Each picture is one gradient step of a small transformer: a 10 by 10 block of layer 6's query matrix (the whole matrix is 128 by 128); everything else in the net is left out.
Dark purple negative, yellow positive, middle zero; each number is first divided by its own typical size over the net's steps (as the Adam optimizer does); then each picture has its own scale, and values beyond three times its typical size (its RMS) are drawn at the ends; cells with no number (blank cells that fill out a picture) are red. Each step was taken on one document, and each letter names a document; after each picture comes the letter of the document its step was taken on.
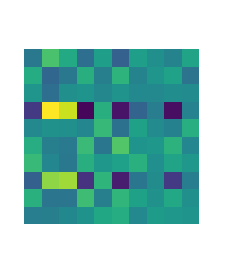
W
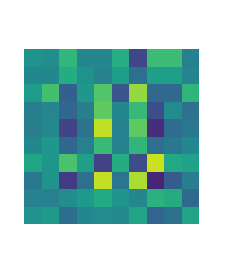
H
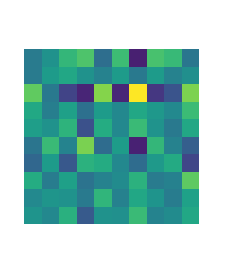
H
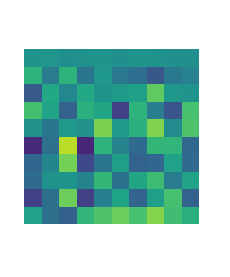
W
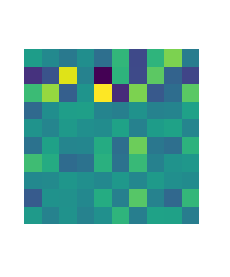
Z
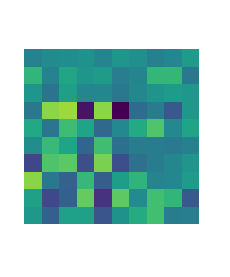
W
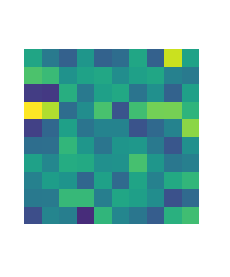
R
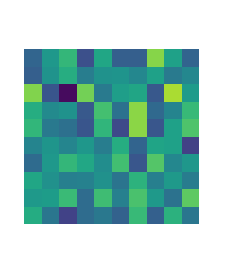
H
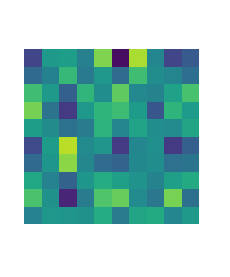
H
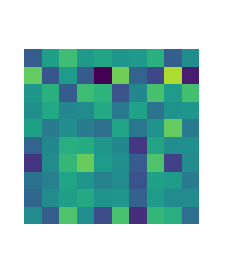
Z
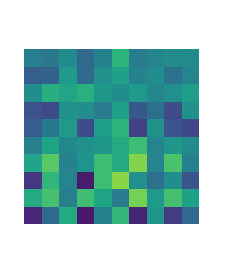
R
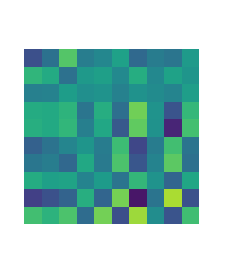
R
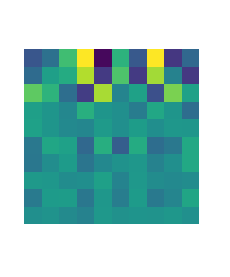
Z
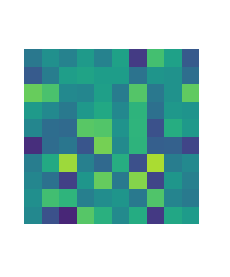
H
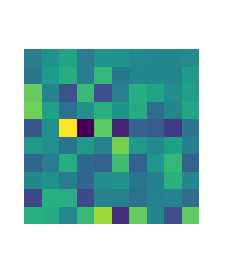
W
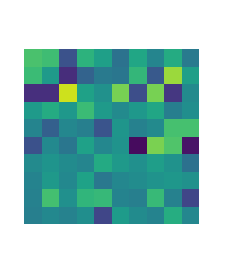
Z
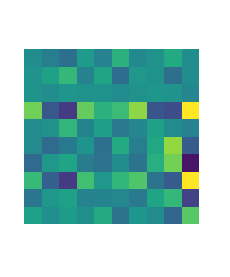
W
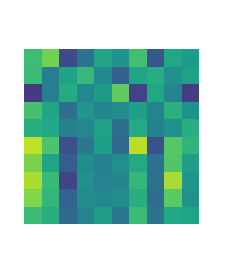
Z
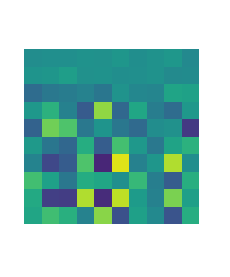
W
